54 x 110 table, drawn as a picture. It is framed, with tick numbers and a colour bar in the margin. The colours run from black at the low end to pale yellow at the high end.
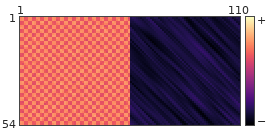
The table splits into one row of 2 panels. Panel 1,1: high, checkered. Panel 1,2: very low, slanting down to the right, faint in contrast.
